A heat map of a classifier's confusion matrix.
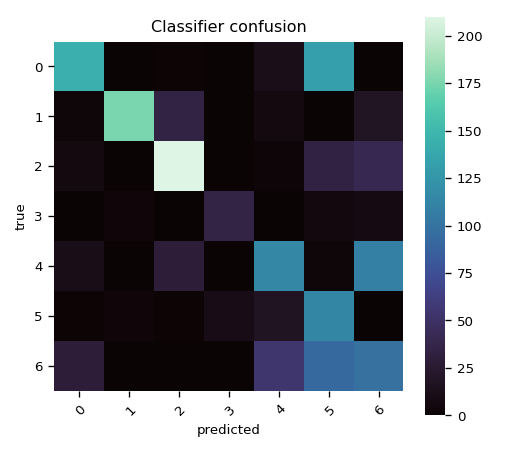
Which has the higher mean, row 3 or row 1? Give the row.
1
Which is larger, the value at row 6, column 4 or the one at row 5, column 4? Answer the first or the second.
the first
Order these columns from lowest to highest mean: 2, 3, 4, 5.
3, 4, 2, 5
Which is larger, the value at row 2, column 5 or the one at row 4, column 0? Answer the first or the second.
the first
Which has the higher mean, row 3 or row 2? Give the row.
2
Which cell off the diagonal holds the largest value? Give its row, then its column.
0, 5
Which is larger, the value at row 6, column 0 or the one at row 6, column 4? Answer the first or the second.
the second
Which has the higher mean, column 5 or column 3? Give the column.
5
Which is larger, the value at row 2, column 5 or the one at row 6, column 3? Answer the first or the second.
the first
